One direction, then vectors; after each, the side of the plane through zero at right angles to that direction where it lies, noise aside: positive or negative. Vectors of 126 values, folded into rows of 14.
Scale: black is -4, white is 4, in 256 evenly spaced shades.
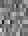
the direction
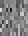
positive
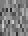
negative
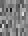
positive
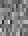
positive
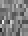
negative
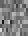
positive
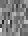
positive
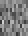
negative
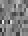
negative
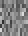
positive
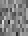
negative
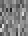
positive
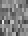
negative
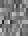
positive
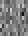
negative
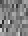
positive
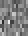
positive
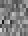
positive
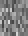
positive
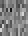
positive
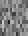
negative
